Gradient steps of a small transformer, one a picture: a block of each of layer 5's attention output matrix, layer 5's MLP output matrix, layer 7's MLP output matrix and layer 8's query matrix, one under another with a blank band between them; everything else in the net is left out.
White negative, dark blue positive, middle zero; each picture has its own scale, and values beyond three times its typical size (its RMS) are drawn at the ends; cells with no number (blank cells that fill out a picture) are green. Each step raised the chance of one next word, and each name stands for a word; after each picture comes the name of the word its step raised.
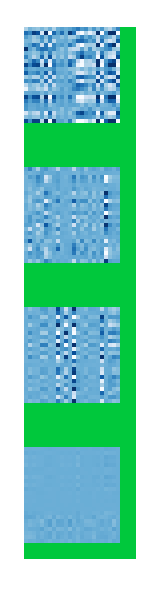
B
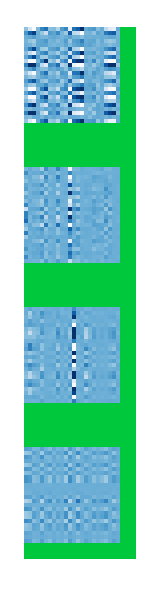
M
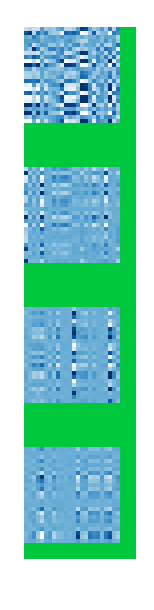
M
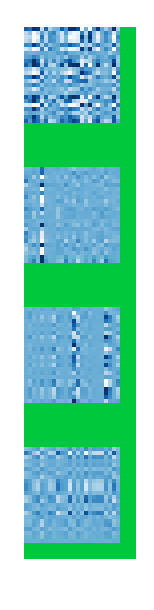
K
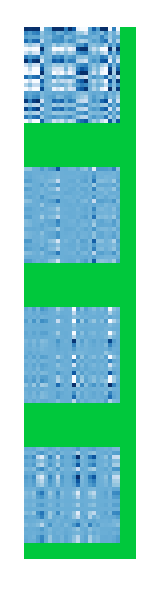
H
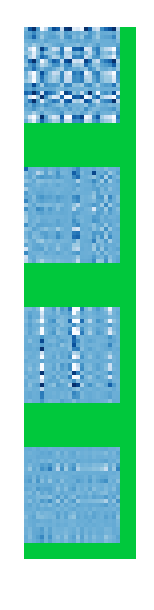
H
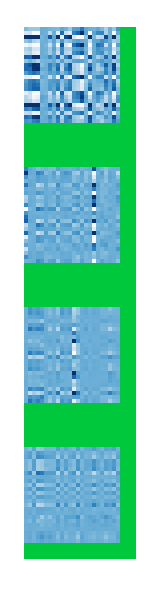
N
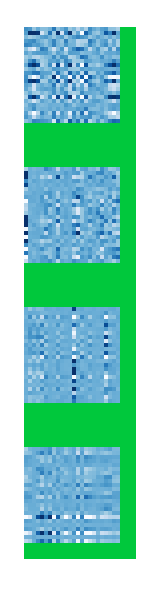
B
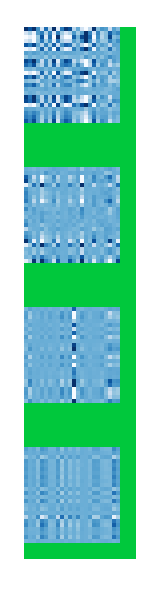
K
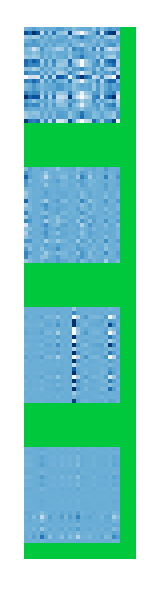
B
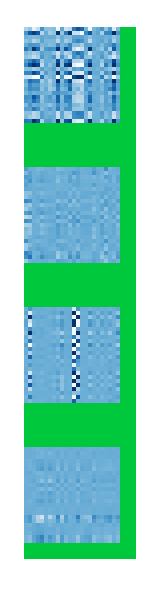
B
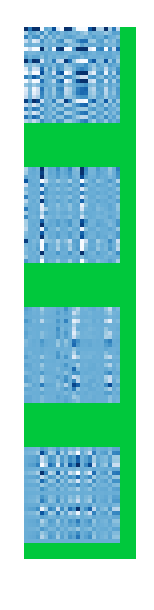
H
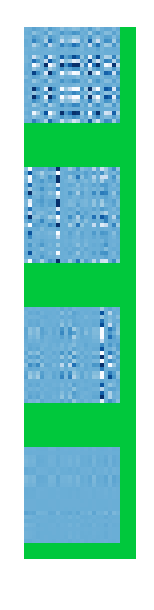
M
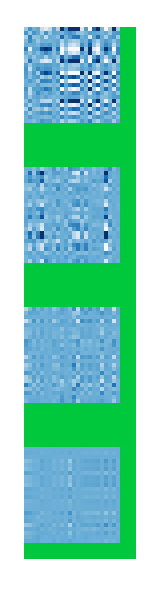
H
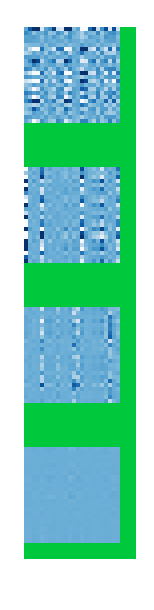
H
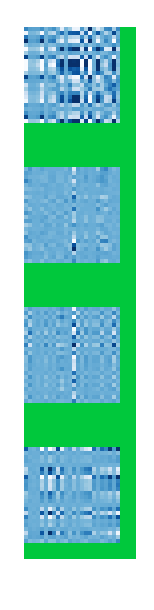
B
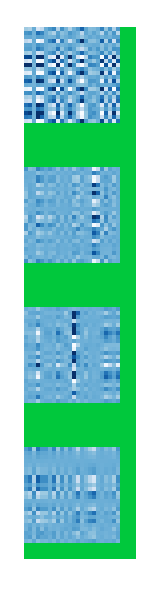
M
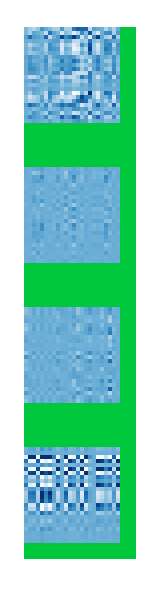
N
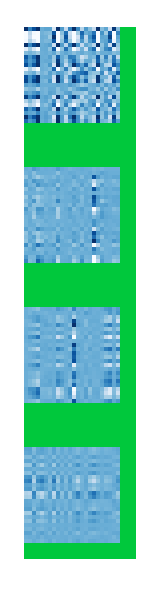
K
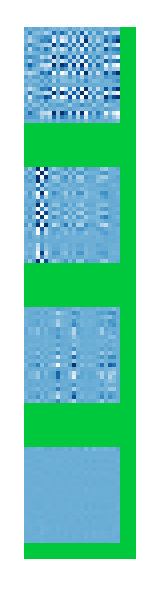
M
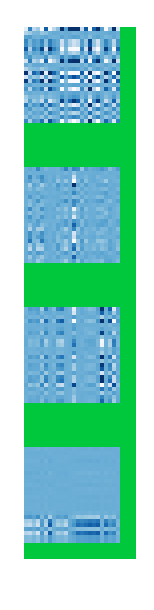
H
